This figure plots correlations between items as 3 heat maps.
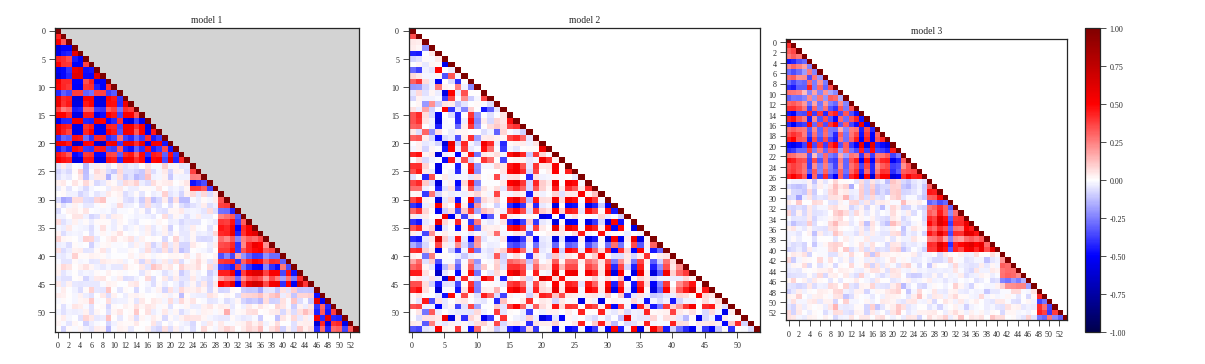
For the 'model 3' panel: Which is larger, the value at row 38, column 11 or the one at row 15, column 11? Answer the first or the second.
the first
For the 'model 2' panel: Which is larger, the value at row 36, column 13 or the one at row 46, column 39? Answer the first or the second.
the second
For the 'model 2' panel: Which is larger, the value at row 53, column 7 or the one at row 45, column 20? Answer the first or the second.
the first
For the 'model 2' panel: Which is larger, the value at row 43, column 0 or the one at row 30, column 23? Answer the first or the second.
the first
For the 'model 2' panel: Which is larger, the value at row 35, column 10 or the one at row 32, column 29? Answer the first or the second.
the second
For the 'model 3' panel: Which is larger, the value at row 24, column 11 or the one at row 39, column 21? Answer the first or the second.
the second
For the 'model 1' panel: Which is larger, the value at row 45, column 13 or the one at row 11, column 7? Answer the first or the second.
the second
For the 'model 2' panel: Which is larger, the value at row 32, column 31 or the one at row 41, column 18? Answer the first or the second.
the second
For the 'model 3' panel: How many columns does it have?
54
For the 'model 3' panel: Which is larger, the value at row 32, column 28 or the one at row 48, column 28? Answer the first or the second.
the first
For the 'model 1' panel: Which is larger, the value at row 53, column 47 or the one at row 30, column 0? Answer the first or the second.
the first
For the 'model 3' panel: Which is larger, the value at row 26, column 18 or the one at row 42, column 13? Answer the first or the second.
the first
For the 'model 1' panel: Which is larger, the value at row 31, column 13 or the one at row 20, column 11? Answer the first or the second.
the first
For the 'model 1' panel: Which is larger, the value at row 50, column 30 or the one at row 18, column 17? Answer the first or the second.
the second
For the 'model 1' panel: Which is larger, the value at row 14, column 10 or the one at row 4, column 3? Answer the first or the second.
the second
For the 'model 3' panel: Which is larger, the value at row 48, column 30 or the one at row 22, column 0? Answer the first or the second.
the second
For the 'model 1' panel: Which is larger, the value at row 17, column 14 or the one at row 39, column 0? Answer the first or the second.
the first
